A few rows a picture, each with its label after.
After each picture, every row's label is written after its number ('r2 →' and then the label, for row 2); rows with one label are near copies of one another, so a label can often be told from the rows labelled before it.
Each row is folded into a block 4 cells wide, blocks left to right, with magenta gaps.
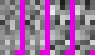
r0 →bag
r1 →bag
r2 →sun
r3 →sun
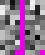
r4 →sun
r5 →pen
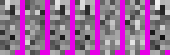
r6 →pen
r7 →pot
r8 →pen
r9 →pen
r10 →bag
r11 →bag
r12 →pen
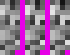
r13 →sun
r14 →sun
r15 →sun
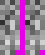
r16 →bag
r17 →bag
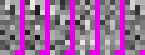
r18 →pen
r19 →pen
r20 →sun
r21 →bag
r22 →bag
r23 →pen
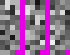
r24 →pen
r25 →sun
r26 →pot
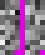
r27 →pot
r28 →sun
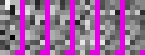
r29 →pen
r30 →sun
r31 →sun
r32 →bag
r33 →pot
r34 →pot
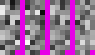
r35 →sun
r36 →pot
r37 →sun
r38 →bag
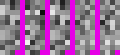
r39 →sun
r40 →pot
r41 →sun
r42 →bag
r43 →bag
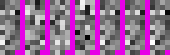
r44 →pot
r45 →sun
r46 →bag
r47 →pen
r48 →pot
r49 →pot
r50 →pot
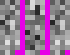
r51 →bag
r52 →pen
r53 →bag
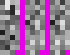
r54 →pen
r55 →bag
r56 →bag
